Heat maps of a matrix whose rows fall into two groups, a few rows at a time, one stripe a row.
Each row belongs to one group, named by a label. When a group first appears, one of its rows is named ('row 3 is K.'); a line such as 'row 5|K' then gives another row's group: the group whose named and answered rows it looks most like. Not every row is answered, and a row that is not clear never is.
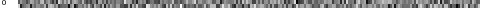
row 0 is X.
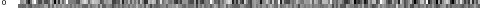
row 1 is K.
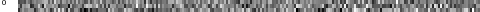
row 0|K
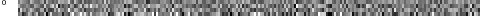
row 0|X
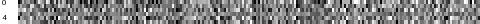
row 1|X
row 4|X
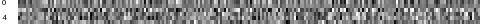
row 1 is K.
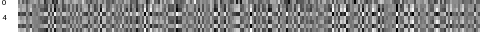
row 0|X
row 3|K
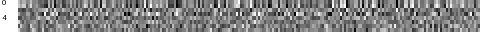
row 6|X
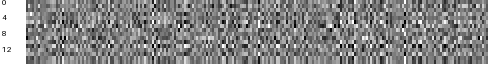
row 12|X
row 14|K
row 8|K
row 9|X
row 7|X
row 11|K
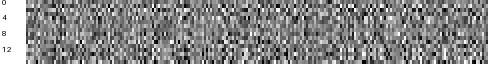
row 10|X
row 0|X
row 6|K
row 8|X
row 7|X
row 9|K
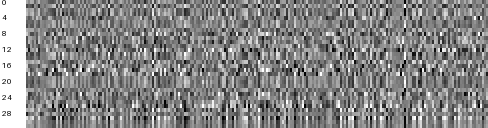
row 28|X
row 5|K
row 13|K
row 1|K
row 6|K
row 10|X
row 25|X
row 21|K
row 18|X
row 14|K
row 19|K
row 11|X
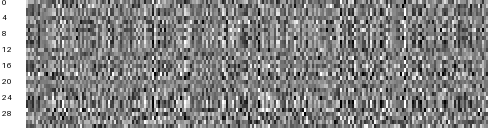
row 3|K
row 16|X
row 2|K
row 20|K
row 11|K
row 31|X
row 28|X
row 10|K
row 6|K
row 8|K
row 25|K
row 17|K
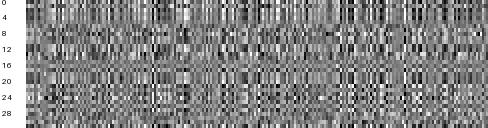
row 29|X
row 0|K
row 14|X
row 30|X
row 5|K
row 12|K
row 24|X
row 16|K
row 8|X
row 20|K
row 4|K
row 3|K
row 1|X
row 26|K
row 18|K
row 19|K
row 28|X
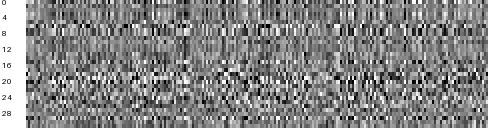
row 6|X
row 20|K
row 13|X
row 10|X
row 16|X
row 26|X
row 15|K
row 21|X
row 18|X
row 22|K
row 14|X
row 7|K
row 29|K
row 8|K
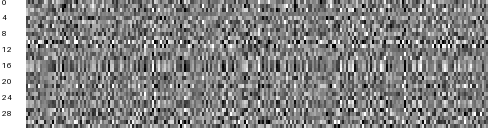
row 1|X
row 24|K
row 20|K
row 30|X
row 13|K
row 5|X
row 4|X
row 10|X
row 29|X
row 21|X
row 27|K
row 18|K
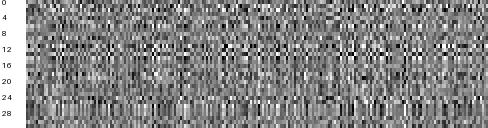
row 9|X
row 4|X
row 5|X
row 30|X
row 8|K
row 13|K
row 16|X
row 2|K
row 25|X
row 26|K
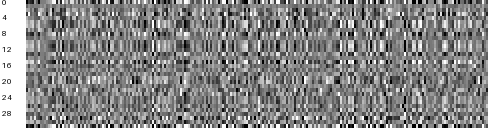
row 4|X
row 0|K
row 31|K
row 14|X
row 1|X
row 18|K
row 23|X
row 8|K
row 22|X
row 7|X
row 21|K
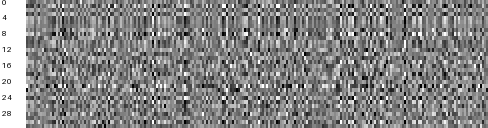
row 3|K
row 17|X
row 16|X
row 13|X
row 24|K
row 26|X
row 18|K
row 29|K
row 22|X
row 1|K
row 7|X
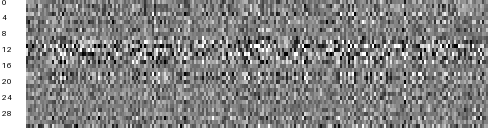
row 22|X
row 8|K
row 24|K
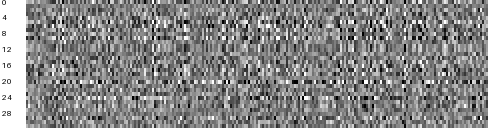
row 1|K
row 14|X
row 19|K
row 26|X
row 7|K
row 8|X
